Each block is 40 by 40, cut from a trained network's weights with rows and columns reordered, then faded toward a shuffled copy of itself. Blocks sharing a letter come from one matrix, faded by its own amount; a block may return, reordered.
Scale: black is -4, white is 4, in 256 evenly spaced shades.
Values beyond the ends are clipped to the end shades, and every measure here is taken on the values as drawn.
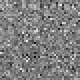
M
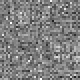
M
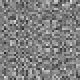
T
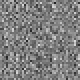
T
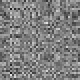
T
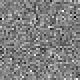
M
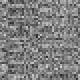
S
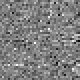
M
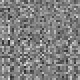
T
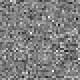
M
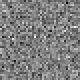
M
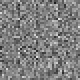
S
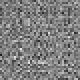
T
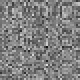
T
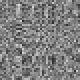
S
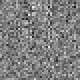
S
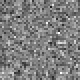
M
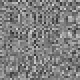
S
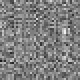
T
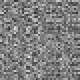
S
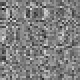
T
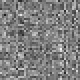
T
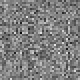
S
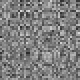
T
